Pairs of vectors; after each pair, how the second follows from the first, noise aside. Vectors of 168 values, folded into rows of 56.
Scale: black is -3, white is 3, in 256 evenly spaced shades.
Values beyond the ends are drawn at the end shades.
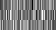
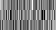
negated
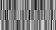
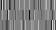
partly zeroed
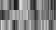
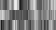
negated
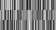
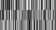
negated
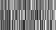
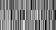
negated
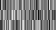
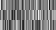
negated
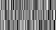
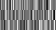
negated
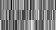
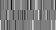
partly zeroed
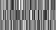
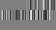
partly zeroed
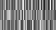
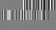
partly zeroed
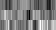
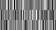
shuffled
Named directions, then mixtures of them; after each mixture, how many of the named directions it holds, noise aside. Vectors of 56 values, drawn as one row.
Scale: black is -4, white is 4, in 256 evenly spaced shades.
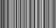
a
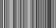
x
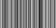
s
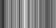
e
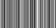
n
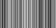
three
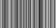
one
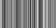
two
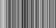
three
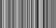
two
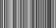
one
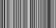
three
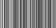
three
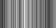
two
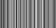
one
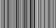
three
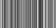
three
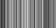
three
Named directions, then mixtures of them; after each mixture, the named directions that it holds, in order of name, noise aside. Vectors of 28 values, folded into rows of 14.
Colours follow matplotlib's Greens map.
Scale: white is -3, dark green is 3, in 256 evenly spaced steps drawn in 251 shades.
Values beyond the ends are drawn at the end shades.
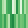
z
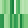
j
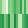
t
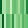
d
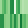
j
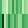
d, j, t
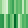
j, t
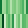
d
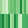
t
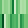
d, j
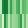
d, t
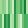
d, j, t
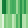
d, t, z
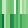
d, j, z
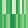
z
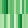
t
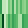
d, j, t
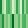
d, z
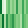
d, t, z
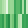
t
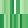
j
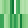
j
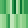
j, z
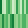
d, z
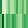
d, t, z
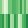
t
